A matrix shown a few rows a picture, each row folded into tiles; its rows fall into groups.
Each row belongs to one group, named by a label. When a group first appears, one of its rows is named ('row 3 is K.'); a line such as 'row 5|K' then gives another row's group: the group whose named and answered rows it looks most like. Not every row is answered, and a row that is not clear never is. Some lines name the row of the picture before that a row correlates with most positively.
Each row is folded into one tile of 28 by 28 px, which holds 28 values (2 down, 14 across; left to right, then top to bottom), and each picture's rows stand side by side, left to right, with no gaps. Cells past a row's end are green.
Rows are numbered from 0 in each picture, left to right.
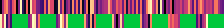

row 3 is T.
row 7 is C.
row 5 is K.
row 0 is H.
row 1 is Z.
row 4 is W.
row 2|Z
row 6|H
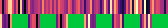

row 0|K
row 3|H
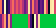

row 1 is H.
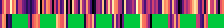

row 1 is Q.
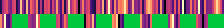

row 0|H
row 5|K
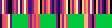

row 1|Q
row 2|Q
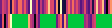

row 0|C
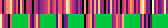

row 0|K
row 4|Z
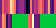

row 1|H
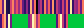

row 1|Z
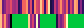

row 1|H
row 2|C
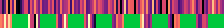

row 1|W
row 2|W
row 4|Z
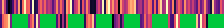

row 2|C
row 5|Q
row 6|W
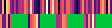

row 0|T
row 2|W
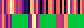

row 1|Z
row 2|Z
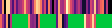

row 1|K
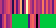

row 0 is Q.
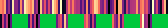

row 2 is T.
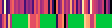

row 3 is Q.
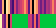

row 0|T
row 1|T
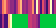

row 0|C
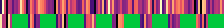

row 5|Q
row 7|T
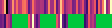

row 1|H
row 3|Q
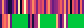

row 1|C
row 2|W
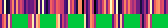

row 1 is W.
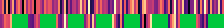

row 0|Z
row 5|C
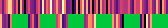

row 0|K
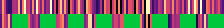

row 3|Z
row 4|Z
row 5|T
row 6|Q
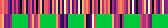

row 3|W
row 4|K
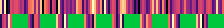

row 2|W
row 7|H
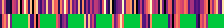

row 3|H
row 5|K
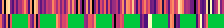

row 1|T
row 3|Z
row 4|Q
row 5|C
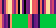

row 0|K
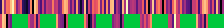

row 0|H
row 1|T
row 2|K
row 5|Z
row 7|K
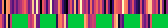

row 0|T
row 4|H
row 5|K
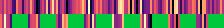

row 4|K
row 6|T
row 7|T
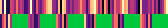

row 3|K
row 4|H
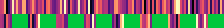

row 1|C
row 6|K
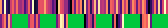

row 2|Z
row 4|C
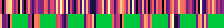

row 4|K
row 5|Z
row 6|H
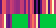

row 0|H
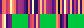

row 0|H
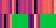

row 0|C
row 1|Q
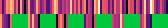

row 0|K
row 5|H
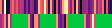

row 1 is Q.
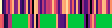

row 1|T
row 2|K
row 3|Q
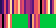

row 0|Q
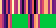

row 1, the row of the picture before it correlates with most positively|0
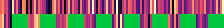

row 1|W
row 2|Z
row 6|T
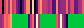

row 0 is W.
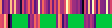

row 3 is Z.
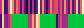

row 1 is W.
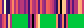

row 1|C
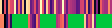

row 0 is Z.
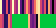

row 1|K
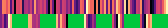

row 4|W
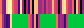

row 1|T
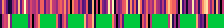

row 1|C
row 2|W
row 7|K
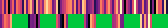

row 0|Z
